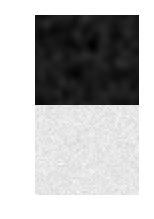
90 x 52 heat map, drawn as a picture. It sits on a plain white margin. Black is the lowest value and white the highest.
It is made of 2 by 1 panels. Panel 1,1: very low, blotchy, faint in contrast. Panel 2,1: very high, fine-grained, faint in contrast.
